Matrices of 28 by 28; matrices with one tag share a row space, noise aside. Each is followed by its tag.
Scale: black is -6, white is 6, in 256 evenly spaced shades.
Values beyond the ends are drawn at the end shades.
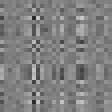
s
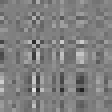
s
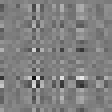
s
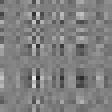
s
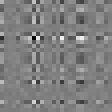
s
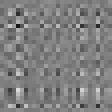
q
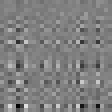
q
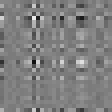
s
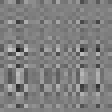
q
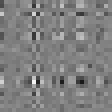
s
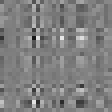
s
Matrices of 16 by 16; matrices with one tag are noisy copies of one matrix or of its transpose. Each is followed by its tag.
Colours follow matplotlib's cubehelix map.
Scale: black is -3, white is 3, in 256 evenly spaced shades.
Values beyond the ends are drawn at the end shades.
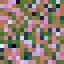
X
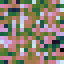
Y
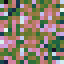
Y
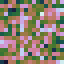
Y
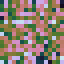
Y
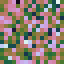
X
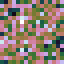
Y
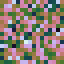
X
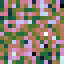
Y
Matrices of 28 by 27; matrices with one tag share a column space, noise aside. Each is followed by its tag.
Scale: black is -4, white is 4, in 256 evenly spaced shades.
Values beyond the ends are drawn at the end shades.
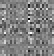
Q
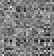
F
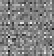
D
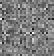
Q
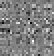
Q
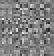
Q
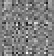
D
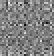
D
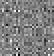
F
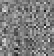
F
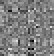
F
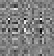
Q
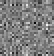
D
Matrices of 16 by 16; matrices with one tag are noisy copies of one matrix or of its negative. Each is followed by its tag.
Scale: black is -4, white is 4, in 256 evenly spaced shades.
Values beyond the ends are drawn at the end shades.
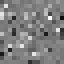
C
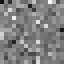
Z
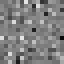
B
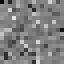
Z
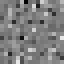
B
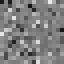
Z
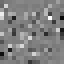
C
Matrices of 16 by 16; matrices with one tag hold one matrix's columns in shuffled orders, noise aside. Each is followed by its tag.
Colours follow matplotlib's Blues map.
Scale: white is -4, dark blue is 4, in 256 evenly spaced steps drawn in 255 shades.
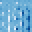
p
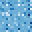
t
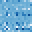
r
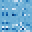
r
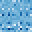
r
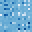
t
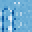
p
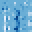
p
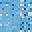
t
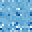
r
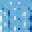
p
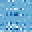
r
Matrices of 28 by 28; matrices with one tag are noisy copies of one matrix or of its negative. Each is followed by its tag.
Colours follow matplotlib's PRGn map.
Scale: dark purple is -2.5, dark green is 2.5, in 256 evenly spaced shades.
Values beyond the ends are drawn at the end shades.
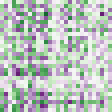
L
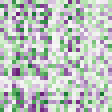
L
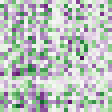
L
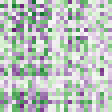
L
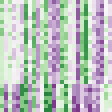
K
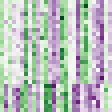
K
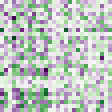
L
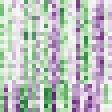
K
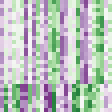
K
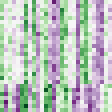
K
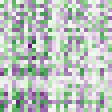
L
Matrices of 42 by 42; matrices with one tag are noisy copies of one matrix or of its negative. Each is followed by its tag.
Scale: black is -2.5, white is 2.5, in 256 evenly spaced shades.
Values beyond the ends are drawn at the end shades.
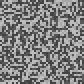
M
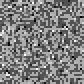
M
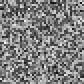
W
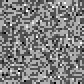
M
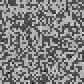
W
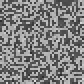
M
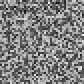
W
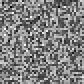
M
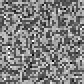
M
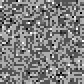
M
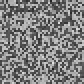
W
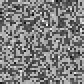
M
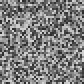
W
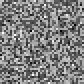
M
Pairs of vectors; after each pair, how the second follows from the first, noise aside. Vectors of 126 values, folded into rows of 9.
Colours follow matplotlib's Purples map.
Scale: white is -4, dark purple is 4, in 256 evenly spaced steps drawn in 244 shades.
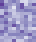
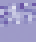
partly zeroed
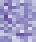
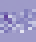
partly zeroed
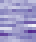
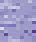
partly zeroed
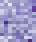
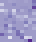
partly zeroed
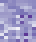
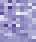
reversed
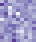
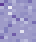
partly zeroed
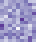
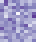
reversed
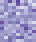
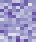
reversed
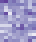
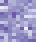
reversed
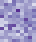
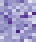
reversed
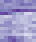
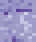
partly zeroed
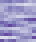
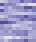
reversed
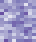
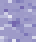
partly zeroed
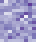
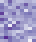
reversed
